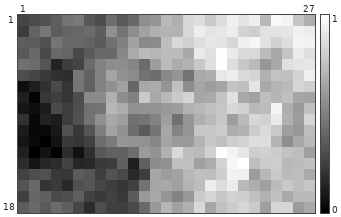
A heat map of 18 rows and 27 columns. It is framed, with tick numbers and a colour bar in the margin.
The top right is the ninth with the highest average. There is an overall slope up to the right. No regular stripes run through it. The field is mottled with small blotches.
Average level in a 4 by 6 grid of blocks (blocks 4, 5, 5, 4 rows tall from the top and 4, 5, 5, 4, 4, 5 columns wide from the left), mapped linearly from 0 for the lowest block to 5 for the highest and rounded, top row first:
223555 | 123444 | 013454 | 112444
